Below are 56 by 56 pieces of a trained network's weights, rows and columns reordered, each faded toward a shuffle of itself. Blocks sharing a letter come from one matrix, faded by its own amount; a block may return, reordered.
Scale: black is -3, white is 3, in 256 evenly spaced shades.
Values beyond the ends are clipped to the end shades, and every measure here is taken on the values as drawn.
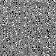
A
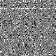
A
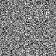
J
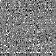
A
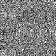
J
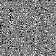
A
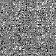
A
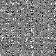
A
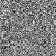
J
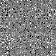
A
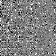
A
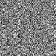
J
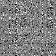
A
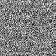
J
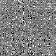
A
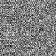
J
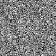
J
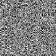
J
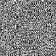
J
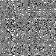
A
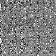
A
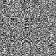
J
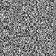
J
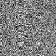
J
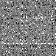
A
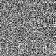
J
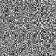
J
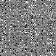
A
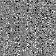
A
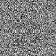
J
